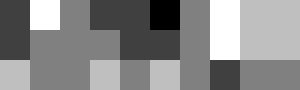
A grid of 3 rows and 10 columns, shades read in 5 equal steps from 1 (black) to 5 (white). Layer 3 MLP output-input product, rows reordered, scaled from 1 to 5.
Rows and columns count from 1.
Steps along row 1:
up down down same down up up down same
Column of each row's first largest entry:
2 8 1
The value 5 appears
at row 1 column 2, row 1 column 8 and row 2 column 8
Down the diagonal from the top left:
2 3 3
